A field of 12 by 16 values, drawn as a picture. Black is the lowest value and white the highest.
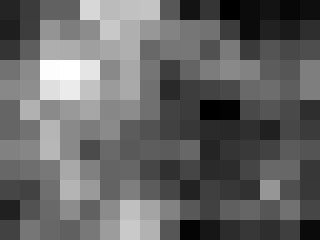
The ninth with the lowest average is the top right. The texture is blotchy. Overall the values sit about 40% of the way up the scale.
